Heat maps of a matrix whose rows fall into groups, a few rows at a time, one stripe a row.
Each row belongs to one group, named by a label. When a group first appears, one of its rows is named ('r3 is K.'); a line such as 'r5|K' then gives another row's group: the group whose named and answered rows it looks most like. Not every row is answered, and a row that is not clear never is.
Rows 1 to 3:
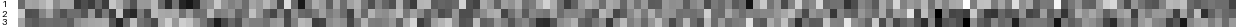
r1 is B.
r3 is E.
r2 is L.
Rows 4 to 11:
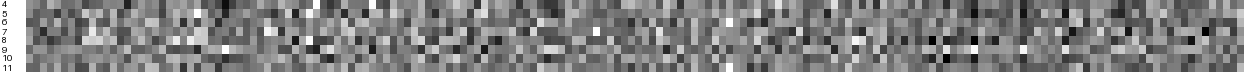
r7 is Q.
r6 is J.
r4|E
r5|E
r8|E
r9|B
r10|E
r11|J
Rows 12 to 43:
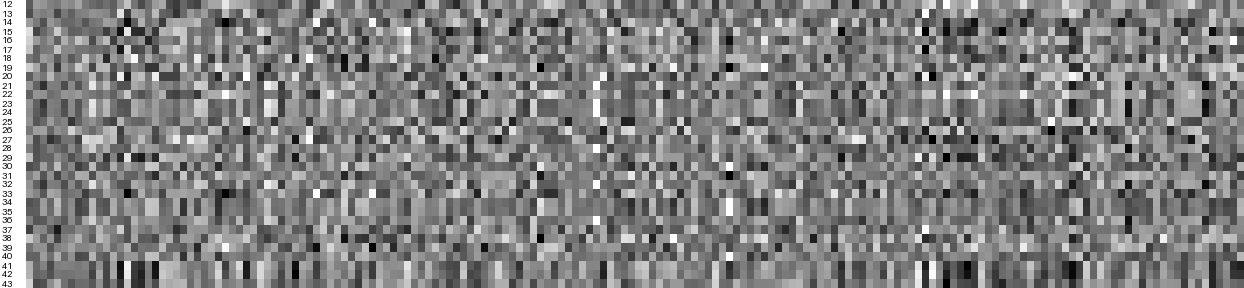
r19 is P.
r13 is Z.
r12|B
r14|E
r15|L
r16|P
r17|L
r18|E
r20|Z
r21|Q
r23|Q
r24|Q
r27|E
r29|L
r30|J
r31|P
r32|Q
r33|E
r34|J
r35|J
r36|Q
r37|Z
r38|P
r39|B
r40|J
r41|L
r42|L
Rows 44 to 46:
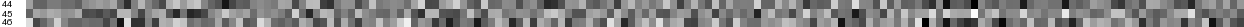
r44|E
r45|B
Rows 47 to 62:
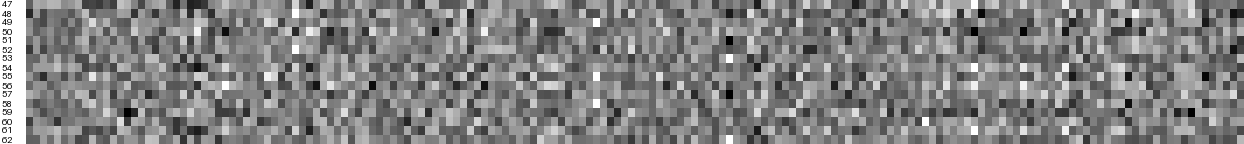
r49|Q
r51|P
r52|P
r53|J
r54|B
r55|Q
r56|B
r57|P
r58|Q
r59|E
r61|B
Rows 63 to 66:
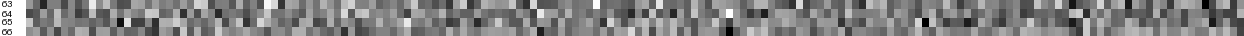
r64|J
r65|L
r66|P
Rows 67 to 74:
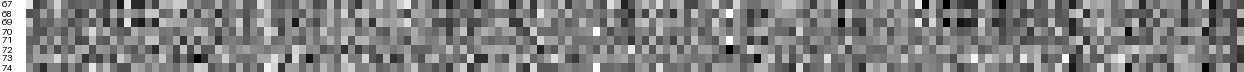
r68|J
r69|L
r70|Q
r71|J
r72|P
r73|B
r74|Q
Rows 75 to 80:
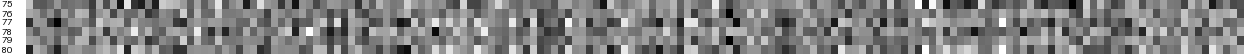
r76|P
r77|Z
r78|E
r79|P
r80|Z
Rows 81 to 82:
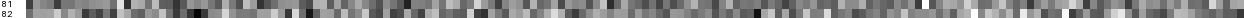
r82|B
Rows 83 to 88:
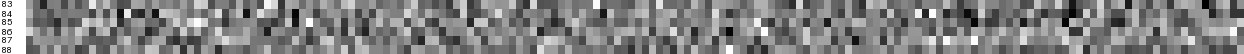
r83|Q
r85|E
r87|B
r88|J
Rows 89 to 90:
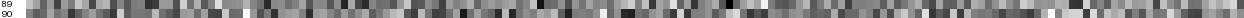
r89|P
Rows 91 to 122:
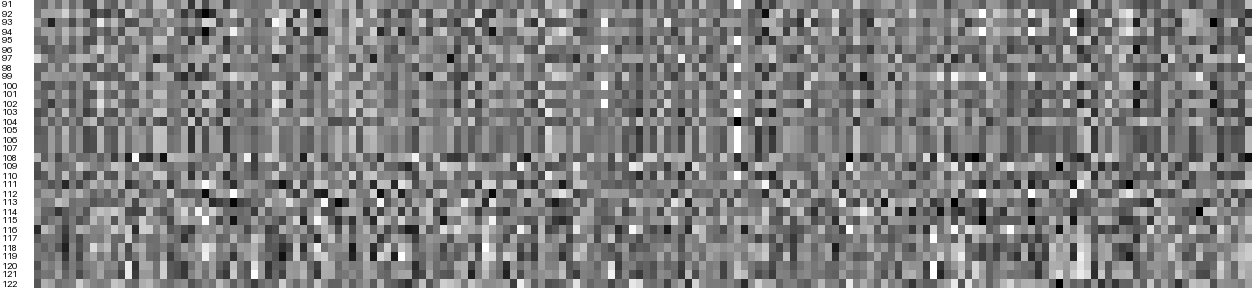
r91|J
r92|B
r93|Q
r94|B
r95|J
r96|Q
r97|P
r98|J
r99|B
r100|Q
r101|J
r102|Q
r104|P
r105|J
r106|J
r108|L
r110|J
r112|B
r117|Z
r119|E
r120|Z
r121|Z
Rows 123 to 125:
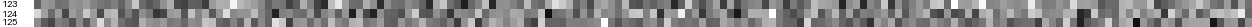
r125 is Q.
